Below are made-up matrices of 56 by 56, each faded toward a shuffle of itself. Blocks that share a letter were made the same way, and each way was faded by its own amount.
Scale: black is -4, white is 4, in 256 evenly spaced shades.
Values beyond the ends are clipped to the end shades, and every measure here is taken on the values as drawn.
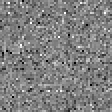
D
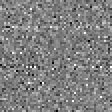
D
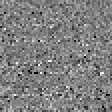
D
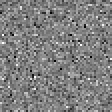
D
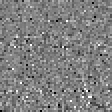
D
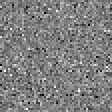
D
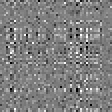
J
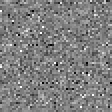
D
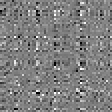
J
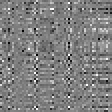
J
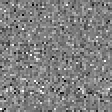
D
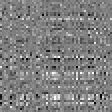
J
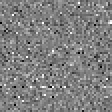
D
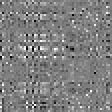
J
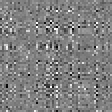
J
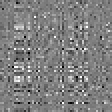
J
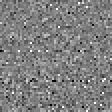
D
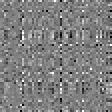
J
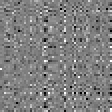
J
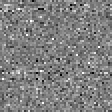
D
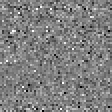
D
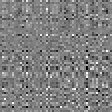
J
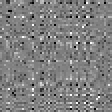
J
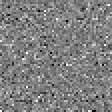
D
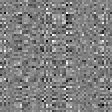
J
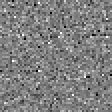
D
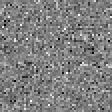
D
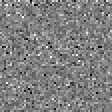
D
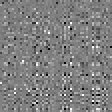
J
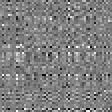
J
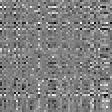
J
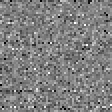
D
